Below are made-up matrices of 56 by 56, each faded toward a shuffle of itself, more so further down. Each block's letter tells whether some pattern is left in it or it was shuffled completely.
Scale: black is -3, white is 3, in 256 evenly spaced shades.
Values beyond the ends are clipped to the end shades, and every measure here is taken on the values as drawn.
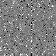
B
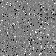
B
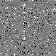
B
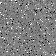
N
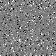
B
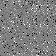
B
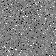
N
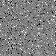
B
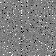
B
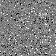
B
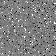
N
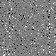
B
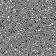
N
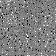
B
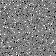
N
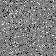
B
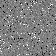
N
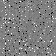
B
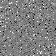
B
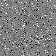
B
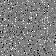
B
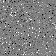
N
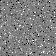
N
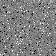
N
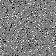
N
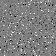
N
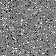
N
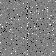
B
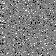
B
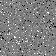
N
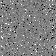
B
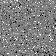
N
